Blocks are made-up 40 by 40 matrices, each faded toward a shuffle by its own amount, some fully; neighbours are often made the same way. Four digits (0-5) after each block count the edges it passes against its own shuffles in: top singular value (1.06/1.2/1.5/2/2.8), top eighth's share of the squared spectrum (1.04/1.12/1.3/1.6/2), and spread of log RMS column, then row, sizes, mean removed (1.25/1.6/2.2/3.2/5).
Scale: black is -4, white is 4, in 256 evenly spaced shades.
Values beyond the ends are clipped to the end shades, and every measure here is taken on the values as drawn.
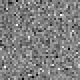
0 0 0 0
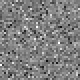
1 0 0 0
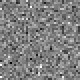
0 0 0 0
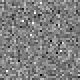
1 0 0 0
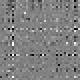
3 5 2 2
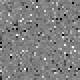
1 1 0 0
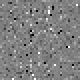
1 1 1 0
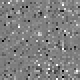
2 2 1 1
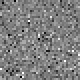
0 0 0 0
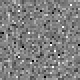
1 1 0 0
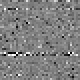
4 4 1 2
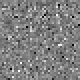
2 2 1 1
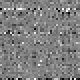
3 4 1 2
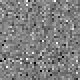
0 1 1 0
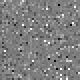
1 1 0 0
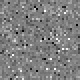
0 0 0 0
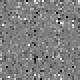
2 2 2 1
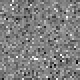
1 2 0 0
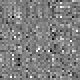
3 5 2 2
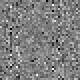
1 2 2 0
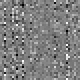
2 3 3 0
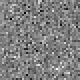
0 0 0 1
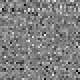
3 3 1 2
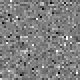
2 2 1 1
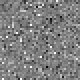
0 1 0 0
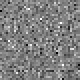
2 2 1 1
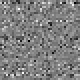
3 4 1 2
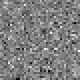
2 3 1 1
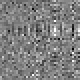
4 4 2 2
